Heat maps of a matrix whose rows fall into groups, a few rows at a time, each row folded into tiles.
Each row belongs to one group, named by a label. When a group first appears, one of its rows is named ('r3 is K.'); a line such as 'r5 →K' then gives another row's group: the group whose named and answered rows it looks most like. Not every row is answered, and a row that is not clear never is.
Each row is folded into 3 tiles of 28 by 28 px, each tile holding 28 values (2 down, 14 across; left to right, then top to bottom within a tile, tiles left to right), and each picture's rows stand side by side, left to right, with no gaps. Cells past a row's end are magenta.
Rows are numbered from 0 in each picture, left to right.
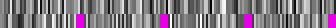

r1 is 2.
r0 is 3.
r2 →2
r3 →2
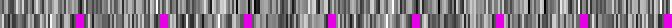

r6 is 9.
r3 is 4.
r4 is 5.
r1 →5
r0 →5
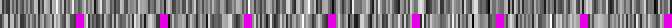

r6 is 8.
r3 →5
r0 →5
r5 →2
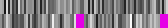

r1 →8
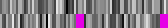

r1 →4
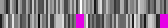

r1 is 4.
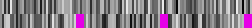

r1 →3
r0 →8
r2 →8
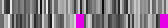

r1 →4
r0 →8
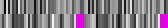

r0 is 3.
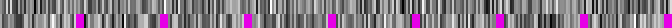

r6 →8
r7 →8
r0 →3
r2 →8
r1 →2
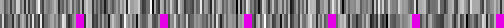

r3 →9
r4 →8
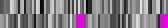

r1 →4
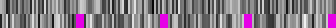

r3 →3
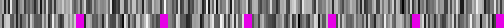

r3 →3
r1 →4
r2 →3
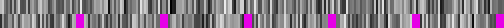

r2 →4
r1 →9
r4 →8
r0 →2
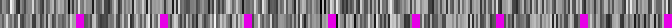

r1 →3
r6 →5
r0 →9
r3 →9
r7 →3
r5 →5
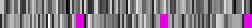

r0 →2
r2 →4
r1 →2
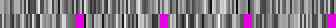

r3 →5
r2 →5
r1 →2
